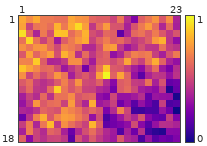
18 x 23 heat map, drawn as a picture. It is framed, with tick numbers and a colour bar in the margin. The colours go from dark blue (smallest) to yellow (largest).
The histogram is bell-shaped. There are no regular stripes. Overall the values sit about 50% of the way up the scale. The halves do not mirror each other. There is an overall slope up to the top left.
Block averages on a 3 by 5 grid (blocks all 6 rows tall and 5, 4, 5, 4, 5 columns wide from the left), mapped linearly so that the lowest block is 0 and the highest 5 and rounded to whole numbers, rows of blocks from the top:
5 5 4 3 4 | 4 4 3 3 2 | 3 4 2 1 0
